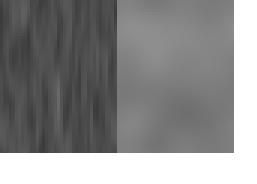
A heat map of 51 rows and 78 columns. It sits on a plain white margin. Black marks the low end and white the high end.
It is made of 1 by 2 panels. Panel 1,1: low, streaked downward, faint in contrast. Panel 1,2: middling, smooth, faint in contrast.
